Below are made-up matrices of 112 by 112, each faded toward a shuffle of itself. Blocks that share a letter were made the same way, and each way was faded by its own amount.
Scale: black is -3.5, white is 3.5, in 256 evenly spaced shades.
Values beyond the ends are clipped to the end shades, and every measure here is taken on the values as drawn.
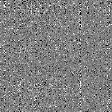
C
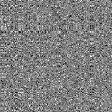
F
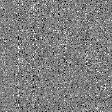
C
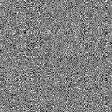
F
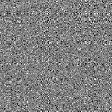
F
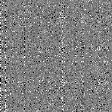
C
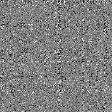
C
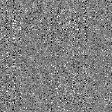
C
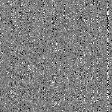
C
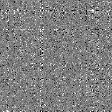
C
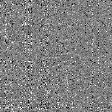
C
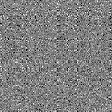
F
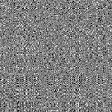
F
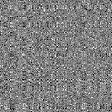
F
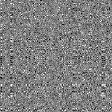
F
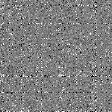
C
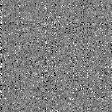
C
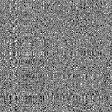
F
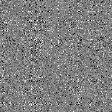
C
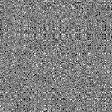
F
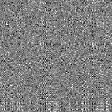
F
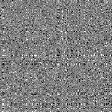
F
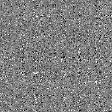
C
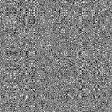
F
